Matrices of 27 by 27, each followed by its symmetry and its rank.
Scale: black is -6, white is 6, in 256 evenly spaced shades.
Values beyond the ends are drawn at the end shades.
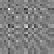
symmetric, rank two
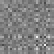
symmetric, rank three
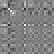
symmetric, rank three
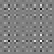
symmetric, rank one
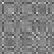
symmetric, rank three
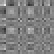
symmetric, rank two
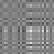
symmetric, rank one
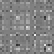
symmetric, rank three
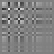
symmetric, rank one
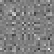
symmetric, rank three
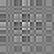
symmetric, rank one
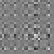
symmetric, rank two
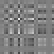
symmetric, rank one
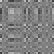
symmetric, rank two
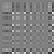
symmetric, rank one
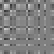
symmetric, rank one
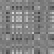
symmetric, rank two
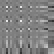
symmetric, rank two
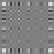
symmetric, rank one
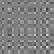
symmetric, rank two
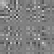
symmetric, rank three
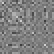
symmetric, rank three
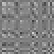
symmetric, rank two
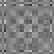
symmetric, rank two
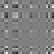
symmetric, rank one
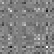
symmetric, rank three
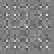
symmetric, rank three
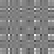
symmetric, rank one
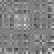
symmetric, rank three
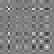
symmetric, rank two
